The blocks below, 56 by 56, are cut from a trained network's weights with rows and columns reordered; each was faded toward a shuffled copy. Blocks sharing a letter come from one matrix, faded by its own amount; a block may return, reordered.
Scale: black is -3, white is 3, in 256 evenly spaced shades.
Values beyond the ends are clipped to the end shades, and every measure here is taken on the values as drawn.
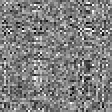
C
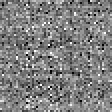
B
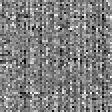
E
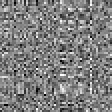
C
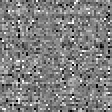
B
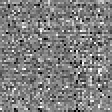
B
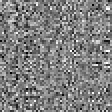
C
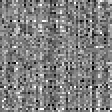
E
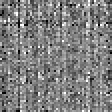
E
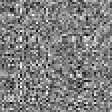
C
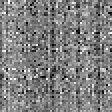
E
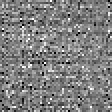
B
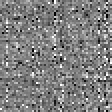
B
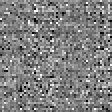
B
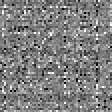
B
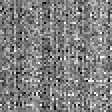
E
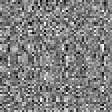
C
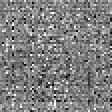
B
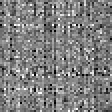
E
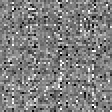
B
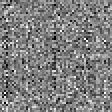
C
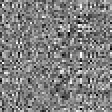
C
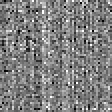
E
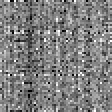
E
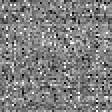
B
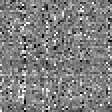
B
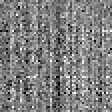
E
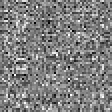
C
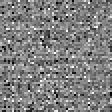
B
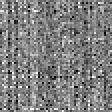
E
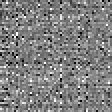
B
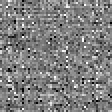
B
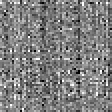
E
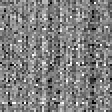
E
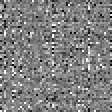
B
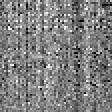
E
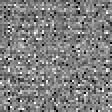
B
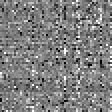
B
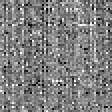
E
